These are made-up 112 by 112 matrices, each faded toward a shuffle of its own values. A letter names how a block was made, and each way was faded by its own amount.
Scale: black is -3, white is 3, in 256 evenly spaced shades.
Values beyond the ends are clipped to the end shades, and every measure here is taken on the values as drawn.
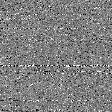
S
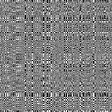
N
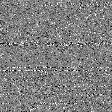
S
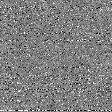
S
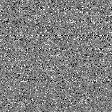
S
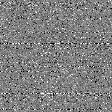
S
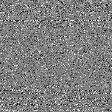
S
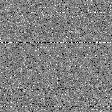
S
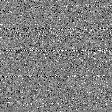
S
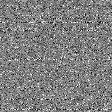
S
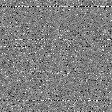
S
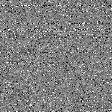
S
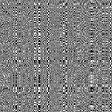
N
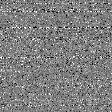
S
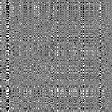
N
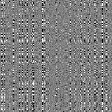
N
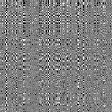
N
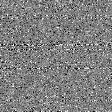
S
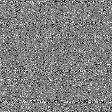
S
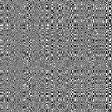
N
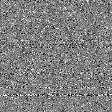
S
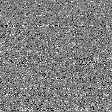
S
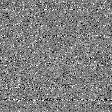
S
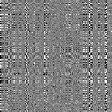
N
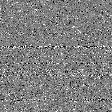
S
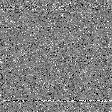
S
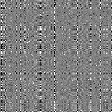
N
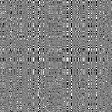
N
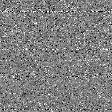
S
